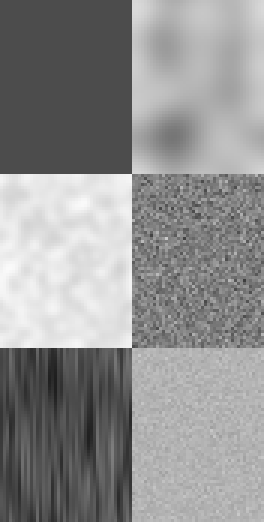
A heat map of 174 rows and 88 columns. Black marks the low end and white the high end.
The table splits into 3 rows of 2 panels. Panel 1,1: low, flat. Panel 1,2: high, smooth. Panel 2,1: very high, blotchy, faint in contrast. Panel 2,2: middling, fine-grained. Panel 3,1: low, streaked downward. Panel 3,2: high, fine-grained, faint in contrast.
